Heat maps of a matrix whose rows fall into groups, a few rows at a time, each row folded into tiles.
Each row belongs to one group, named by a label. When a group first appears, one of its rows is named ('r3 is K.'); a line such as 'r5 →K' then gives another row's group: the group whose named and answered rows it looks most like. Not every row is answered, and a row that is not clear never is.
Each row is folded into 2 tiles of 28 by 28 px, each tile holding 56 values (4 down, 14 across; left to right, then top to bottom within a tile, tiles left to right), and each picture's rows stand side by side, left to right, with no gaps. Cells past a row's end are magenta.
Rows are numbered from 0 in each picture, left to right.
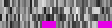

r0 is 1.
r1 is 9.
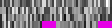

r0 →1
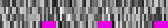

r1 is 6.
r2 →1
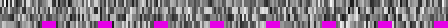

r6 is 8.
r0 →8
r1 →1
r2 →8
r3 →9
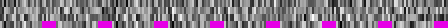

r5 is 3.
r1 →9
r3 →6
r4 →6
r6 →6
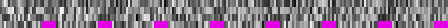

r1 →1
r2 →3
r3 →9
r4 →8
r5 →1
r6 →1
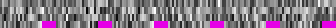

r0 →9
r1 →1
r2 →9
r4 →9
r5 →1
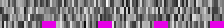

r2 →8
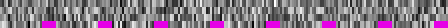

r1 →9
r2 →1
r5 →9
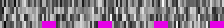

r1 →1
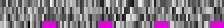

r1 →9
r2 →8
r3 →9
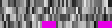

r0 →6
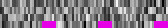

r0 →6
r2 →6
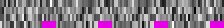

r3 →9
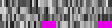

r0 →1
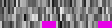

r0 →3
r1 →6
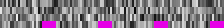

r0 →1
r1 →3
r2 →8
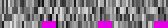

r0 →8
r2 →9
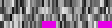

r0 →8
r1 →6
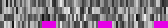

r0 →8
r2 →3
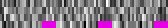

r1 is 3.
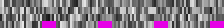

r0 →1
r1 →8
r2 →9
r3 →3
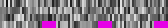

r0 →8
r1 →8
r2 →8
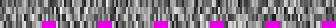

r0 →3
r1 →6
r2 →3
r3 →6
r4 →8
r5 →9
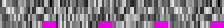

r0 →6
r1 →1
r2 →8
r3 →6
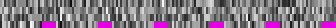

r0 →1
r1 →6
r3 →1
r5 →1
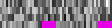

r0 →8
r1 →9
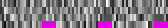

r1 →3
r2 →8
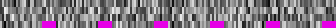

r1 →1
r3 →3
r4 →8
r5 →9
